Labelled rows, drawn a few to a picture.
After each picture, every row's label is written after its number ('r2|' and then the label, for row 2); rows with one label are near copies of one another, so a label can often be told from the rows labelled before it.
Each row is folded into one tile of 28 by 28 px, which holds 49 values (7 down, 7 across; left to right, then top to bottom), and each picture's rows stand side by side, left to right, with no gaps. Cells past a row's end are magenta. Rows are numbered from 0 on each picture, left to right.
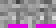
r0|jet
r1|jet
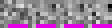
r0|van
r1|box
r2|box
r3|box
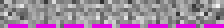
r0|van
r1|jet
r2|jet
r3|jet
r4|jet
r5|jet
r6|box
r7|van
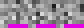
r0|jet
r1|box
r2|box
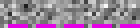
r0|box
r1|van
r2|jet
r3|van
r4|van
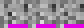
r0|box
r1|box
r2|box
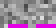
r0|box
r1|jet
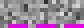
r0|box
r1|jet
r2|van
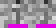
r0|jet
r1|jet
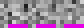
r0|box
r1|box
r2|jet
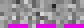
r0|jet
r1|box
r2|jet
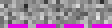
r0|box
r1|jet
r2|van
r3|jet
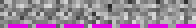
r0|van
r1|van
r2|van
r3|box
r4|jet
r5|jet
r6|jet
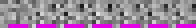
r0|jet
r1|box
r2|box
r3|box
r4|box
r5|box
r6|box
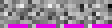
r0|van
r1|van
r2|box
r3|box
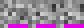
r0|van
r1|box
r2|box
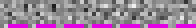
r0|box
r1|box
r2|jet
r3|van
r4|van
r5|van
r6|jet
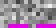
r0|jet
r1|van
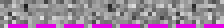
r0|box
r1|jet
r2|jet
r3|box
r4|van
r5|van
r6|box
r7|jet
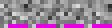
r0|box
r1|van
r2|van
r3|box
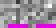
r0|jet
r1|van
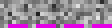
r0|box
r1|box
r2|van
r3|jet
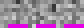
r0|jet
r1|box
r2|jet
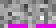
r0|box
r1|jet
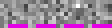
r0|box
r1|jet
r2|van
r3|box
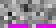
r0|box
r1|van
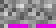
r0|van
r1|van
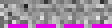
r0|box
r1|jet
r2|jet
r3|jet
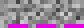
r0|jet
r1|van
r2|van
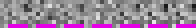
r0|box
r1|van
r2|box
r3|jet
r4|box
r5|box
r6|box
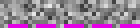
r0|box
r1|van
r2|box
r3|van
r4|van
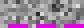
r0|jet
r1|box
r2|van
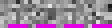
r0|jet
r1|van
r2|jet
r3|box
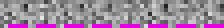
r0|box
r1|jet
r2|box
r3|box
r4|jet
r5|box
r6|jet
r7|box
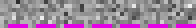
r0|jet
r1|jet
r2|box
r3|jet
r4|van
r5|jet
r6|van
